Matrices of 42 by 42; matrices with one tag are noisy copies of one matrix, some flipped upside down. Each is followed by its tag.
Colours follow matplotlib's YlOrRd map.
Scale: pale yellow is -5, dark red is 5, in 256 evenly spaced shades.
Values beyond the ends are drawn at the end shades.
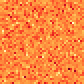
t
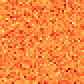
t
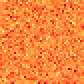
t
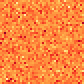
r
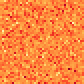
t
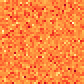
t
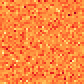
t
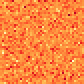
t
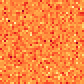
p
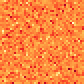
t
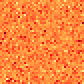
r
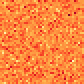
t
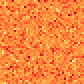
t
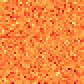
t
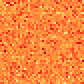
r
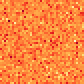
p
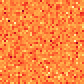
p
